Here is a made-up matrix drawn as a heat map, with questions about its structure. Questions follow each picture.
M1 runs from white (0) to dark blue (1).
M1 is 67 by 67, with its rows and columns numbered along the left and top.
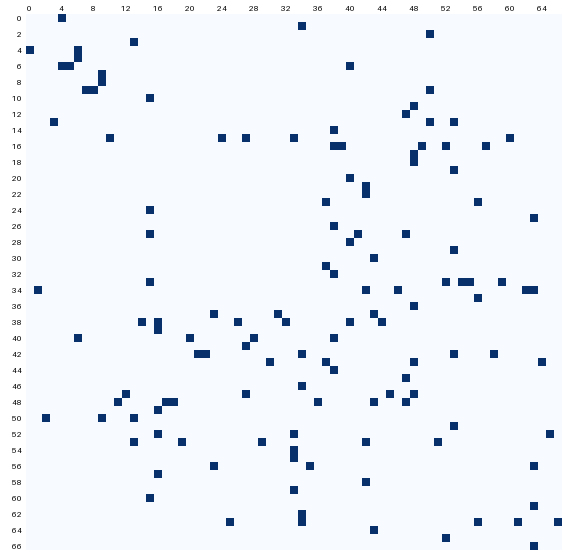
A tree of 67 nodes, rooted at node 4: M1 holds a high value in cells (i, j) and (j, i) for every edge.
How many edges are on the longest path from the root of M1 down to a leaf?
22
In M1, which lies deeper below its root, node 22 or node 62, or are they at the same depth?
node 22
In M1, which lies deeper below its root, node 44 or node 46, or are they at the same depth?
node 46
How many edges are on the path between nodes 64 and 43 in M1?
1
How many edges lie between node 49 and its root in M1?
5
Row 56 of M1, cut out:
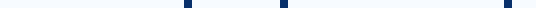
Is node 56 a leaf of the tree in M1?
no
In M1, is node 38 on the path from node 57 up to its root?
yes
